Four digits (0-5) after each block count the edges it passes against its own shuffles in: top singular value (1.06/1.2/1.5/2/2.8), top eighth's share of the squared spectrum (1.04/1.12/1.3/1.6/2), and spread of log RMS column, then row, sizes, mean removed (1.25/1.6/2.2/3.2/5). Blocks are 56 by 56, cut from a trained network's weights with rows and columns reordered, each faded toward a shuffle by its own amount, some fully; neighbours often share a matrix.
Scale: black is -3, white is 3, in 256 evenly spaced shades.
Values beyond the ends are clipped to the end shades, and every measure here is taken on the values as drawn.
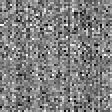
3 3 0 2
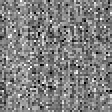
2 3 0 2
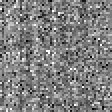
2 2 0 1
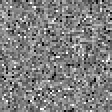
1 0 0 0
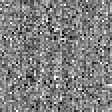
2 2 0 1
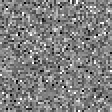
0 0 0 0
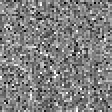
0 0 0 0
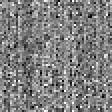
3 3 1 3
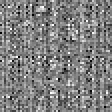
3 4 1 3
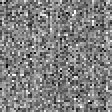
2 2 0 0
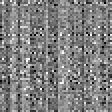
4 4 1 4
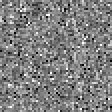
0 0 0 0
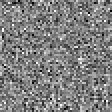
2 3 0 1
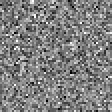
2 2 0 0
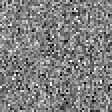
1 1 0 0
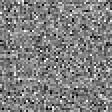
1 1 0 0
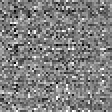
2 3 3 1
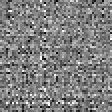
3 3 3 1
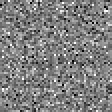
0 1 0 0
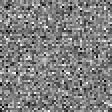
2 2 2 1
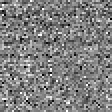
2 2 1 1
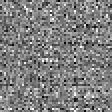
2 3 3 1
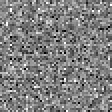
2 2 1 0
